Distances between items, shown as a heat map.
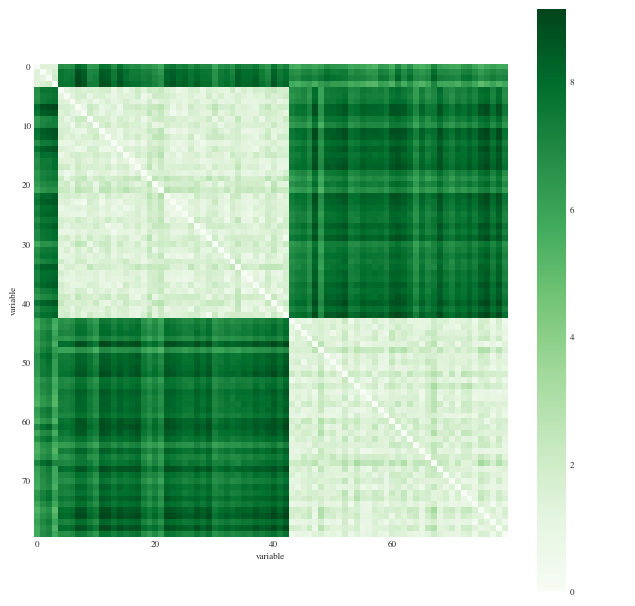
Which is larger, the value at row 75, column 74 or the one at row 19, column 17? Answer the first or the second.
the second
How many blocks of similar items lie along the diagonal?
3
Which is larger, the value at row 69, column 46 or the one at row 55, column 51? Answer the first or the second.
the first
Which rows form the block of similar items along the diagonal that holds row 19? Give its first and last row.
4 to 42
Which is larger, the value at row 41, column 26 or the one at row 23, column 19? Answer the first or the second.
the second
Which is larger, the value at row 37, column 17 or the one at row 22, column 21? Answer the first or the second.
the second
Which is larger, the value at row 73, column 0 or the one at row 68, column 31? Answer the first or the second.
the second
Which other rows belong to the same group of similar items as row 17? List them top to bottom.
4, 5, 6, 7, 8, 9, 10, 11, 12, 13, 14, 15, 16, 18, 19, 20, 21, 22, 23, 24, 25, 26, 27, 28, 29, 30, 31, 32, 33, 34, 35, 36, 37, 38, 39, 40, 41, 42
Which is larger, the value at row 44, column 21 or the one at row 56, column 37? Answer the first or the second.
the second
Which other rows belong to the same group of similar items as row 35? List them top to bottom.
4, 5, 6, 7, 8, 9, 10, 11, 12, 13, 14, 15, 16, 17, 18, 19, 20, 21, 22, 23, 24, 25, 26, 27, 28, 29, 30, 31, 32, 33, 34, 36, 37, 38, 39, 40, 41, 42
